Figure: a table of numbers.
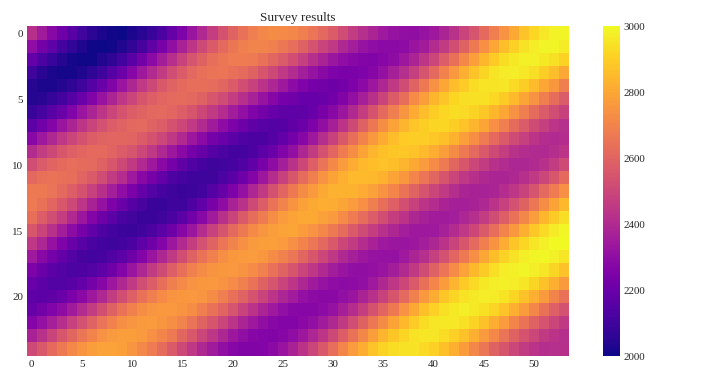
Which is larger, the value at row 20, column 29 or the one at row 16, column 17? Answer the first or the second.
the second
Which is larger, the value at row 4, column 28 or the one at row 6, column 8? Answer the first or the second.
the second
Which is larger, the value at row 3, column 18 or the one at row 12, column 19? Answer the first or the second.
the first
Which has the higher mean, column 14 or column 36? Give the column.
36
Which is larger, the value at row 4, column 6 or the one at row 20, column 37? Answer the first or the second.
the second
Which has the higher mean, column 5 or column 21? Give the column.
21
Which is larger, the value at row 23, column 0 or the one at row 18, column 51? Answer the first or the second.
the second
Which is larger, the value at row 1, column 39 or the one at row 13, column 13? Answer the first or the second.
the first
